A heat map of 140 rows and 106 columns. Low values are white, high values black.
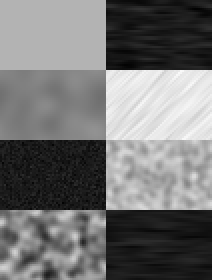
The table splits into 4 rows of 2 panels. Panel 1,1: low, flat. Panel 1,2: very high, streaked across, faint in contrast. Panel 2,1: middling, smooth, faint in contrast. Panel 2,2: very low, slanting up to the right, faint in contrast. Panel 3,1: very high, fine-grained, faint in contrast. Panel 3,2: low, blotchy. Panel 4,1: middling, blotchy, strong in contrast. Panel 4,2: very high, streaked across, faint in contrast.
